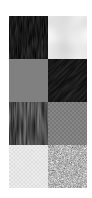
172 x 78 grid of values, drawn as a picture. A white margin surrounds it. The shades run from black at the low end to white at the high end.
It is made of 4 by 2 panels. Panel 1,1: very low, streaked downward, faint in contrast. Panel 1,2: very high, smooth, faint in contrast. Panel 2,1: middling, flat. Panel 2,2: very low, slanting up to the right, faint in contrast. Panel 3,1: low, streaked downward. Panel 3,2: middling, checkered, faint in contrast. Panel 4,1: very high, checkered, faint in contrast. Panel 4,2: high, fine-grained.
